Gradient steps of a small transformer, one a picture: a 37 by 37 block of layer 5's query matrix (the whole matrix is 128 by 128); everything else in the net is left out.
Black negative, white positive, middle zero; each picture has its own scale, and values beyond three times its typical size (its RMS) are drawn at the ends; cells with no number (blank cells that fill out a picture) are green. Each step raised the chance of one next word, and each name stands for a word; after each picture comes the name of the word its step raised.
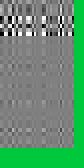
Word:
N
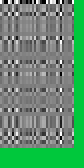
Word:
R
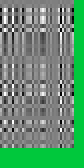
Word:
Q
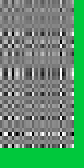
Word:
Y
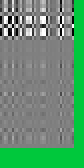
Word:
R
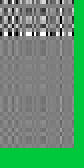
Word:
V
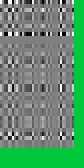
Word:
Y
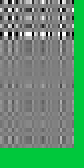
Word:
V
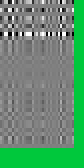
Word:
V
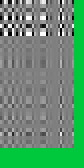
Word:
N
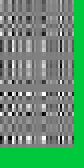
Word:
Y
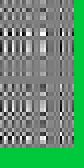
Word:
Q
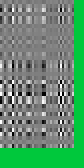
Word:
N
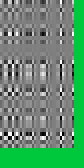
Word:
Y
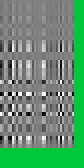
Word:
Q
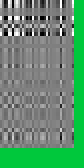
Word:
Y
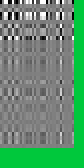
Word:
N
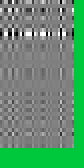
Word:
R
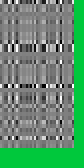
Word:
R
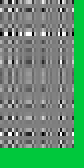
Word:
N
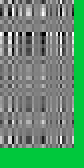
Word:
Q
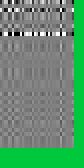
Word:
N
